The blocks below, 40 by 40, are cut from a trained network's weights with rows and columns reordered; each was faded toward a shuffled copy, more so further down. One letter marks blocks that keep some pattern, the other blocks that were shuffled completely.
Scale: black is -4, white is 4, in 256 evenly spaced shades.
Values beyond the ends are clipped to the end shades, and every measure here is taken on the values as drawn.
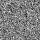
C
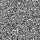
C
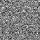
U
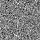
C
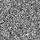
C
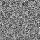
U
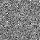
U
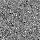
C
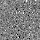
U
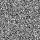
C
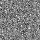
C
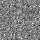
U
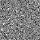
U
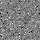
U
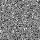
C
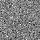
C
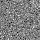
C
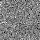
C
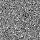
C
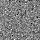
U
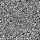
C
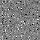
U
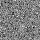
C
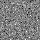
C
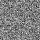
C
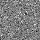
C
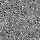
C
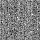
U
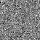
C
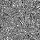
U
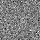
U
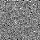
U
